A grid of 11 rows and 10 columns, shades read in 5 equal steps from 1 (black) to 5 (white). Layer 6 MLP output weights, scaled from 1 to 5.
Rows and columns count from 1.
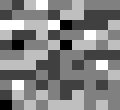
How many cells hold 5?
7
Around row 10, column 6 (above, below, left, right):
2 4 3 4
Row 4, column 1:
4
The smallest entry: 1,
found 4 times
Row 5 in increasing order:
1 1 2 3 3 3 4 4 4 4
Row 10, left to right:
2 4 3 4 3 2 4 3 3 3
